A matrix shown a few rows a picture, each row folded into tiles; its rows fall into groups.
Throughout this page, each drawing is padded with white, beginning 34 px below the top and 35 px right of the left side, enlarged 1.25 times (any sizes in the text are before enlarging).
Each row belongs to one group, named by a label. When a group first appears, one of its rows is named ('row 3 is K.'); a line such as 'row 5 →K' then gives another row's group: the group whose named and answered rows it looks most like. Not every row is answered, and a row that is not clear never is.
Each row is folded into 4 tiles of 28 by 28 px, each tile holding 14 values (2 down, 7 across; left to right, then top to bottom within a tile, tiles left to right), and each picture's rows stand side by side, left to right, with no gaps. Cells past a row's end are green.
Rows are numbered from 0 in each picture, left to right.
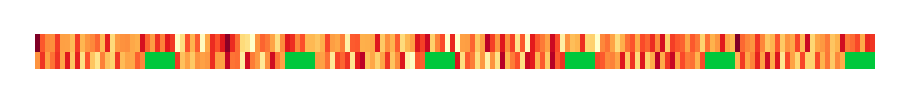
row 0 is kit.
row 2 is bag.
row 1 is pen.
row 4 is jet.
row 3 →jet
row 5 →kit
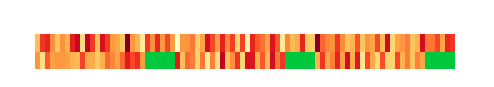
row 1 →jet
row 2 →kit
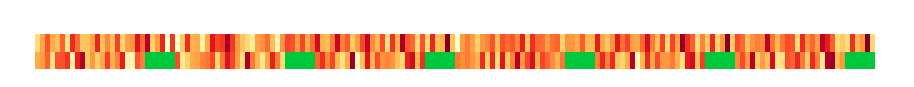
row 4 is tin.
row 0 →bag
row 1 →pen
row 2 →tin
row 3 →jet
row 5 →tin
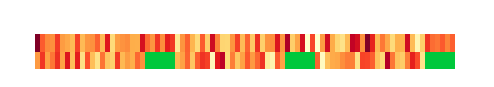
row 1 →bag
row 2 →pen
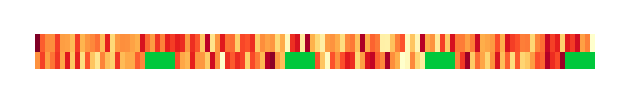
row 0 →kit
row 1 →tin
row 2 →pen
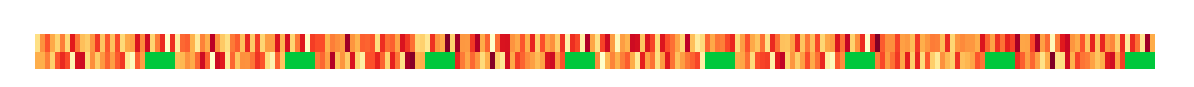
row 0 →bag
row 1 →bag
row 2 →tin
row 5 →bag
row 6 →kit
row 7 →tin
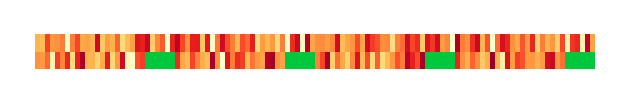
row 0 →bag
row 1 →tin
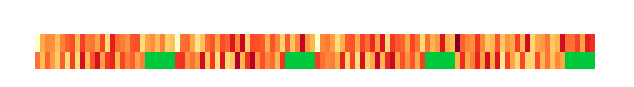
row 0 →jet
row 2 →jet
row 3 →kit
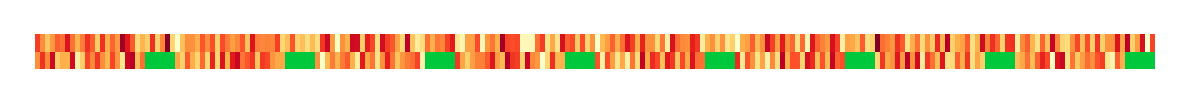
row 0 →tin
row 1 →jet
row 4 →jet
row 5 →jet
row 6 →kit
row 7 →bag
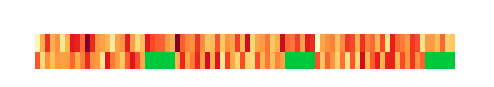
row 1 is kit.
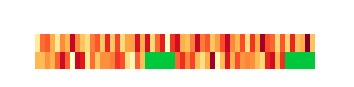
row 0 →bag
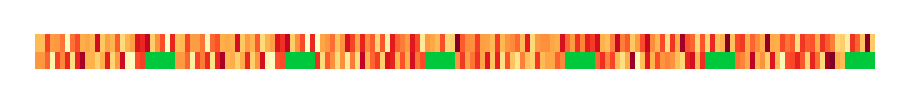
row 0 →bag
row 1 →bag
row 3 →kit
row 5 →tin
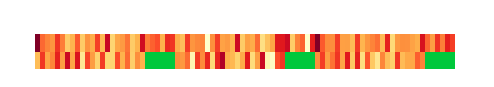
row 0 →kit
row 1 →bag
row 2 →kit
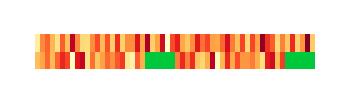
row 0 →bag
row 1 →tin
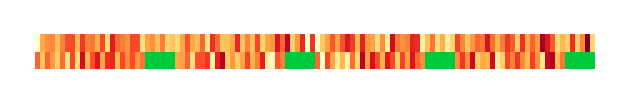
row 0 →jet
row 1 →bag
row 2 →jet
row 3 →tin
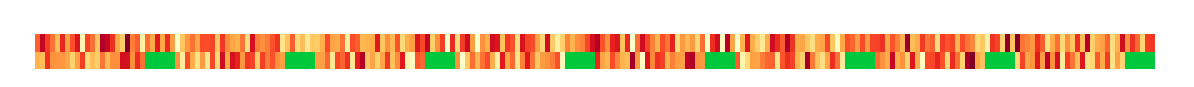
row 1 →jet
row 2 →bag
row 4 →tin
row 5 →pen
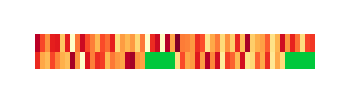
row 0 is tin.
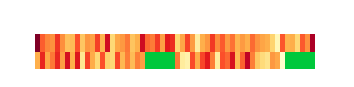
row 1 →pen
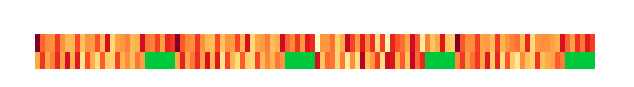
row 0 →kit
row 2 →jet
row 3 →kit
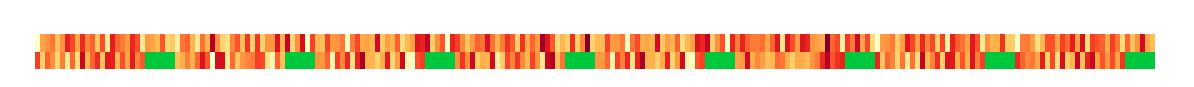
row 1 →bag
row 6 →jet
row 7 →jet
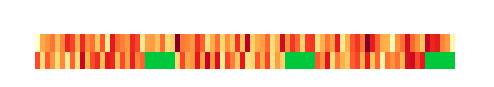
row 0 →jet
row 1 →kit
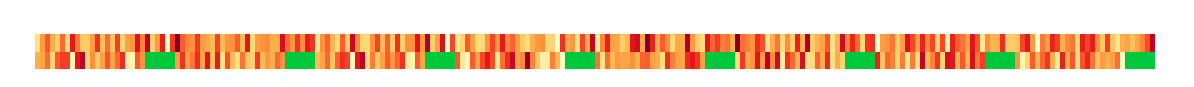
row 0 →bag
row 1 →kit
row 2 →bag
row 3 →pen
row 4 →pen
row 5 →kit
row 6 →jet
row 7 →pen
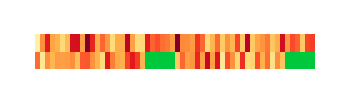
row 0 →pen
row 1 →kit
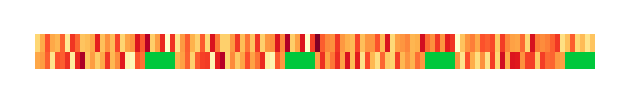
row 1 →bag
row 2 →kit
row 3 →jet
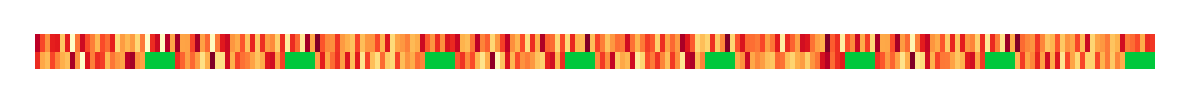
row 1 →tin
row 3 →tin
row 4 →tin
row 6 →tin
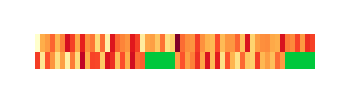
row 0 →jet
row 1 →kit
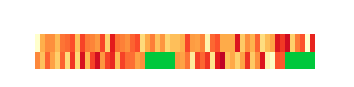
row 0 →jet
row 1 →bag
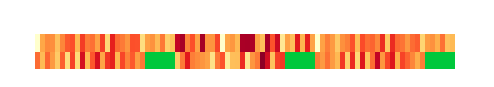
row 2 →jet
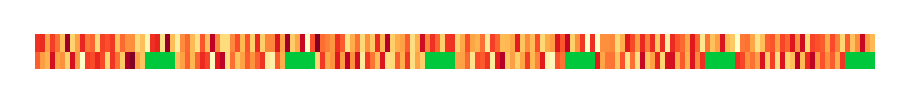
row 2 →kit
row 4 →jet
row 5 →jet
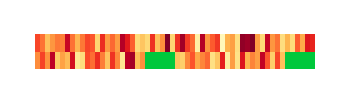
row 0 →tin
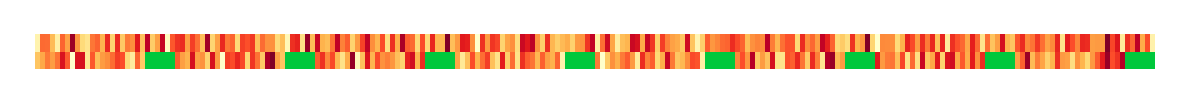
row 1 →tin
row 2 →tin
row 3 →pen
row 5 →tin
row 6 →jet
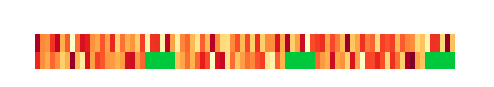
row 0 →tin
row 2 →tin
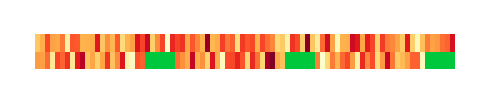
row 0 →bag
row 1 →tin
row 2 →pen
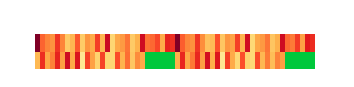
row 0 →kit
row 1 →kit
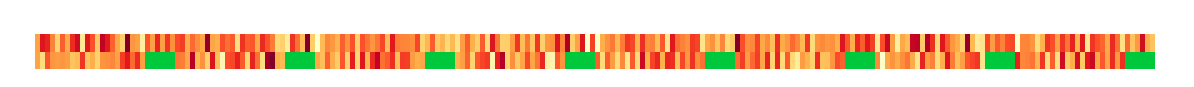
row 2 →jet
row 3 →bag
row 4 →jet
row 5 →kit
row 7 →jet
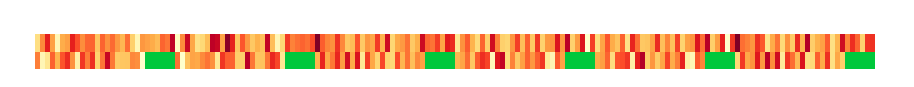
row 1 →pen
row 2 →kit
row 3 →bag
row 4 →bag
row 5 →kit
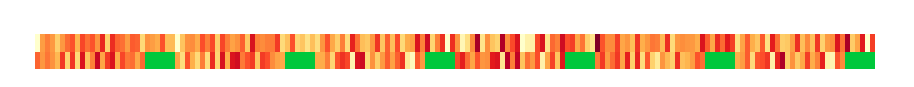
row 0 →jet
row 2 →bag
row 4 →kit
